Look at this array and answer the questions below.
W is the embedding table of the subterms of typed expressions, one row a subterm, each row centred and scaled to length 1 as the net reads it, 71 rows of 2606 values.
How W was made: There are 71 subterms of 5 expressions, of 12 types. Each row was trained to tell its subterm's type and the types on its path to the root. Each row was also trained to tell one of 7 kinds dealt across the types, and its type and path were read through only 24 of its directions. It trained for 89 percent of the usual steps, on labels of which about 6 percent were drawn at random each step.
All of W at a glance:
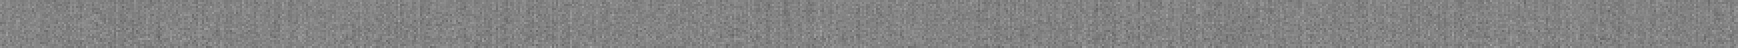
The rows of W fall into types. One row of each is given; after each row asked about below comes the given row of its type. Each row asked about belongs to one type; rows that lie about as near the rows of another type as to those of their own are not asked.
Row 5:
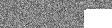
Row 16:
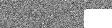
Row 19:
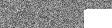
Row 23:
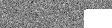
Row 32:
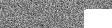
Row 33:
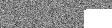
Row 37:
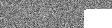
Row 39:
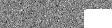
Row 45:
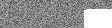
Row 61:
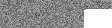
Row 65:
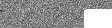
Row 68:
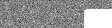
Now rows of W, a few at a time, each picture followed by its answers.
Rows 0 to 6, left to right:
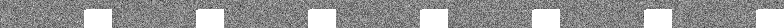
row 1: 5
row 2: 33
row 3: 65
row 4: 23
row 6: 32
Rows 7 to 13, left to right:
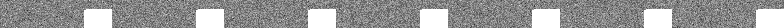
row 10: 19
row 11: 65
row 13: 32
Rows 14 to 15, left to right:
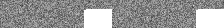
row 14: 19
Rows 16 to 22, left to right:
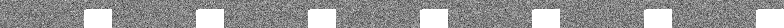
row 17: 65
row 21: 33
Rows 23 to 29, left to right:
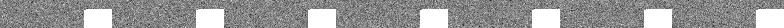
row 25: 33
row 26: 61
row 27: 68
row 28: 32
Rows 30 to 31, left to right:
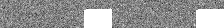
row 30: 16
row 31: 33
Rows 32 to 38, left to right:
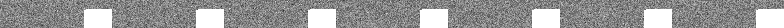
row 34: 19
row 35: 5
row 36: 19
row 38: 23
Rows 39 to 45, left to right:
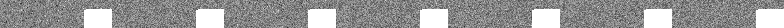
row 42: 32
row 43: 5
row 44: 32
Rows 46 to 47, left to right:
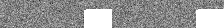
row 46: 33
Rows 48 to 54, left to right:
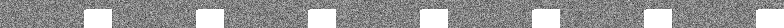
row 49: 23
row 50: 5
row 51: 39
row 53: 45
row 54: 19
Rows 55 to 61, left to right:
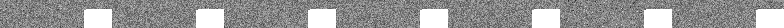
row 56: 19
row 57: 23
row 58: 23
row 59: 16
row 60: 23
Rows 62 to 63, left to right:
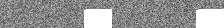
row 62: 39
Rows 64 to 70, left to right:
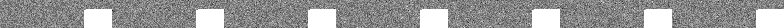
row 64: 33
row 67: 65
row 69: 5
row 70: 32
